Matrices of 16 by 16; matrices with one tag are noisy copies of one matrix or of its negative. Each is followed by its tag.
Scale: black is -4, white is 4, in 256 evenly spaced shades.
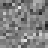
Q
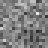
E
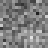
E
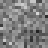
E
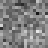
E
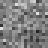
E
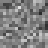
Q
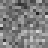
E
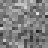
E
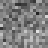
E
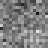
E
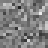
Q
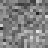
E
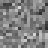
Q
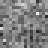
E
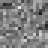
Q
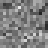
Q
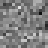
Q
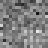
E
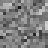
Q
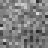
E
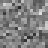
Q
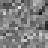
Q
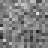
E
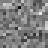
Q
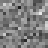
Q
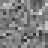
Q
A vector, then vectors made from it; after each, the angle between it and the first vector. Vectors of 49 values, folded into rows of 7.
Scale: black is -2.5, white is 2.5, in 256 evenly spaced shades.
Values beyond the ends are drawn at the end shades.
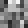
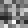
orthogonal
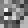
orthogonal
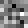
partly opposed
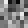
nearly opposite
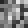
partly aligned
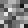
partly aligned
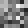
orthogonal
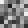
orthogonal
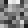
nearly parallel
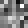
partly opposed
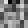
nearly opposite
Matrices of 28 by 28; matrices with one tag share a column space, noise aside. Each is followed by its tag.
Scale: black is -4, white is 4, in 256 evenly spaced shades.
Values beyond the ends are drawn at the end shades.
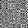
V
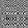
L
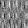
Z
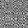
L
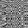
L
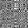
V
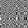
L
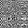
L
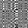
V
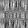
Z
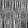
Z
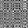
V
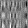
Z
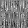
Z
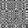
V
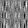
Z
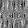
Z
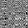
L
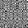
V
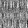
Z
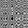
L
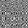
L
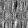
Z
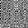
V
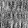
Z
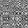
L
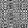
V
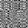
V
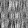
Z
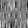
Z
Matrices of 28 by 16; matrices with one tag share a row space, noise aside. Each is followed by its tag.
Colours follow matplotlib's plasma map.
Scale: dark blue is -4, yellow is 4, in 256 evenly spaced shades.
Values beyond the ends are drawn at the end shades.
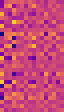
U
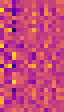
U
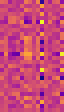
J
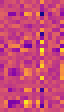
J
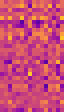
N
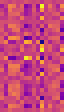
J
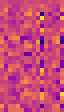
J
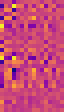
U
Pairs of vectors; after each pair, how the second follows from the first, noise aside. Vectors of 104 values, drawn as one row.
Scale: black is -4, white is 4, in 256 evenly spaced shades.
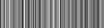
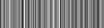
copied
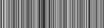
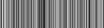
copied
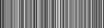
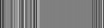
partly zeroed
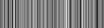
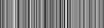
wrapped around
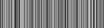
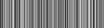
copied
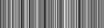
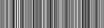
shuffled
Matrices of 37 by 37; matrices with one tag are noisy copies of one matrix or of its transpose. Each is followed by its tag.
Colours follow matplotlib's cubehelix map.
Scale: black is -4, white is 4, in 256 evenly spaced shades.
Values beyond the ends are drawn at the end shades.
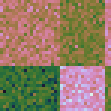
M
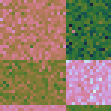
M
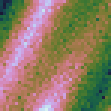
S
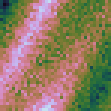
S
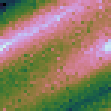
S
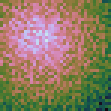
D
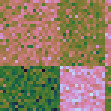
M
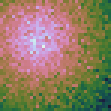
D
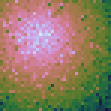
D
